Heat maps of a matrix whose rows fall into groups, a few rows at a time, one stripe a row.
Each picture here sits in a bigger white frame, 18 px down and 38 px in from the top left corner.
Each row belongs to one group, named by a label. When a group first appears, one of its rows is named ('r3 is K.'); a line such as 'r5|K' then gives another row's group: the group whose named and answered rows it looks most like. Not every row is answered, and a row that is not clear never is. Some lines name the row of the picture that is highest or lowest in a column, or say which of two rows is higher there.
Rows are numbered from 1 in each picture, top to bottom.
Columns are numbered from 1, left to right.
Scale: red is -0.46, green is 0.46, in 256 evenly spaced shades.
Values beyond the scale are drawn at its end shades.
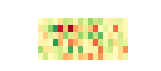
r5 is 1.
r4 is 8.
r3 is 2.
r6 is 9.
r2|8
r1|2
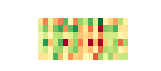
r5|9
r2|9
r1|2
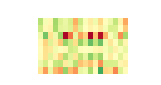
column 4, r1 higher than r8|Yes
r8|2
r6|2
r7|9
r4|2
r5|1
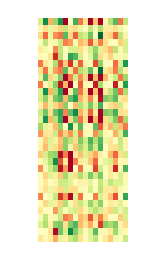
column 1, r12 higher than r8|Yes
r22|8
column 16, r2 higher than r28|No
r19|2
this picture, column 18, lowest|16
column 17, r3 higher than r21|Yes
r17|8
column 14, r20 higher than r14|No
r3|2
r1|9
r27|2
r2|2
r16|1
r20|8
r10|8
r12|9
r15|9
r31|1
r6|1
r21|8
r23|2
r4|9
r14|9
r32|1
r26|8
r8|2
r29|9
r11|9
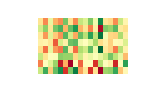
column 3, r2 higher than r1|No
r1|2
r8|9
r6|1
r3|2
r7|8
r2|9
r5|2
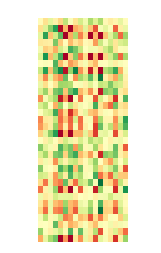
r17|8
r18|2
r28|2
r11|9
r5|1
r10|1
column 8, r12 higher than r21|No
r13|1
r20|9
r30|8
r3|9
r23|1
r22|1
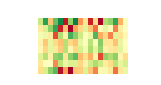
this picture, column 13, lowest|1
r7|1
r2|8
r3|1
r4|2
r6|9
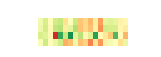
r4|9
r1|9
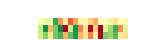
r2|9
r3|9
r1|8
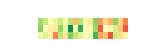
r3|1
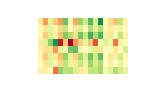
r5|1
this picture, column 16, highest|8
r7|2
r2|2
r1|2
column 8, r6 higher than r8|No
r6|2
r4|8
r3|2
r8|1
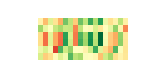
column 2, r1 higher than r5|No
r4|2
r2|1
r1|2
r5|1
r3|2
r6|1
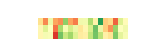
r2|1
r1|2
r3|1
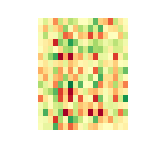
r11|8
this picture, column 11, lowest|14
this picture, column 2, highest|14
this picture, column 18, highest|12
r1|1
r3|9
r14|9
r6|8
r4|1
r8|8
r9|2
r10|1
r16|8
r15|1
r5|2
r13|9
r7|2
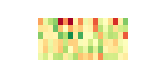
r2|8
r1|8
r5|2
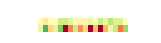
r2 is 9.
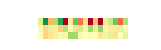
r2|2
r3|1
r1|9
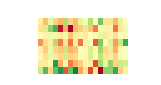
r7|8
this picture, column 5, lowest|2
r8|9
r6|2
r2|8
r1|2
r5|2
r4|8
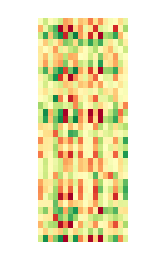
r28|9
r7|2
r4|2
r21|9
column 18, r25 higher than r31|Yes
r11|2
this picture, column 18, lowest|13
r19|8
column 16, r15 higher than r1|Yes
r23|1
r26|8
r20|8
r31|2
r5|1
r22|9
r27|8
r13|1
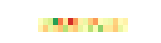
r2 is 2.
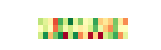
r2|1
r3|9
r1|1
